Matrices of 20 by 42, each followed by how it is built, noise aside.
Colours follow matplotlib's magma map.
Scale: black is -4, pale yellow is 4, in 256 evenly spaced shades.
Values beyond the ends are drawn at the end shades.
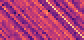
Toeplitz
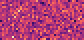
noise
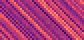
Toeplitz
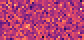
noise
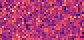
noise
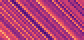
Toeplitz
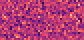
noise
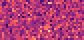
noise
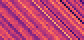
Toeplitz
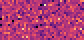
noise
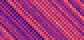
Toeplitz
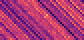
Toeplitz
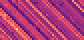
Toeplitz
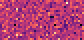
noise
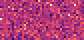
noise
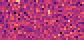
noise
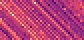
Toeplitz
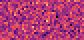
noise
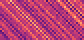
Toeplitz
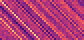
Toeplitz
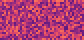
noise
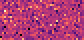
noise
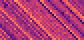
Toeplitz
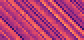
Toeplitz
